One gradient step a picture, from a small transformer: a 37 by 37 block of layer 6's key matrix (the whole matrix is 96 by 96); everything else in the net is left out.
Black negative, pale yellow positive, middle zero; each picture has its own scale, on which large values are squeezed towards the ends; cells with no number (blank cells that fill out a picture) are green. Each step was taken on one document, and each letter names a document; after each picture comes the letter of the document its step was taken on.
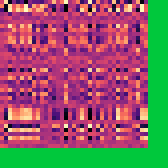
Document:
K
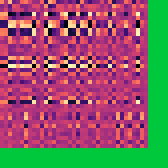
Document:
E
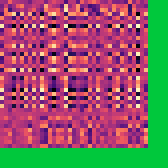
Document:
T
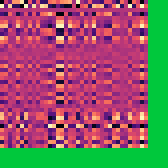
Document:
E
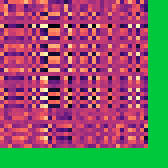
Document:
T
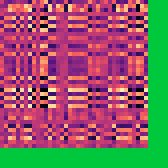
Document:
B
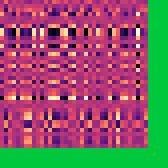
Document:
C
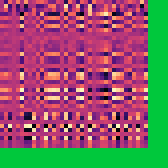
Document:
K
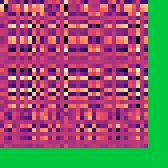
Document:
K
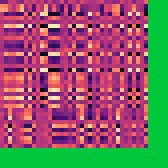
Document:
T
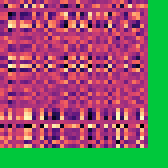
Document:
E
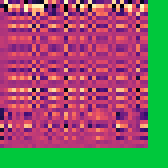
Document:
K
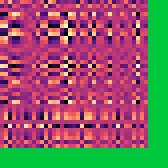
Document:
E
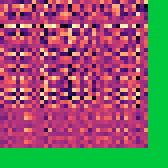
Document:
T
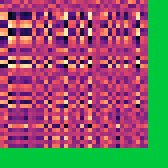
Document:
E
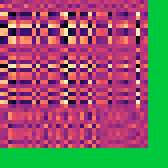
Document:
E
